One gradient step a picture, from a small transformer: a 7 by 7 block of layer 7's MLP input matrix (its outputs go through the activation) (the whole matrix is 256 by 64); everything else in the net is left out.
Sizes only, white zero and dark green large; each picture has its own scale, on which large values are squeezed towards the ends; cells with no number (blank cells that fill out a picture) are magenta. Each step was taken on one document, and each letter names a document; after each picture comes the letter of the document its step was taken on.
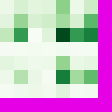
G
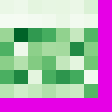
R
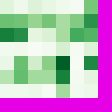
G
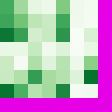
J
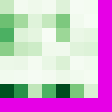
J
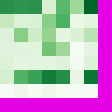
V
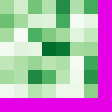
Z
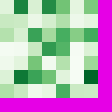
Z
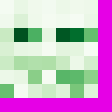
R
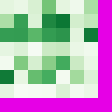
V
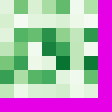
Z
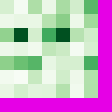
G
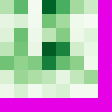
V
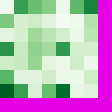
J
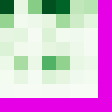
V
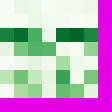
R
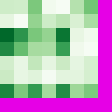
J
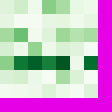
V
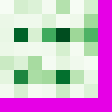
G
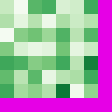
J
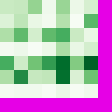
G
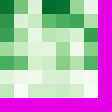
V
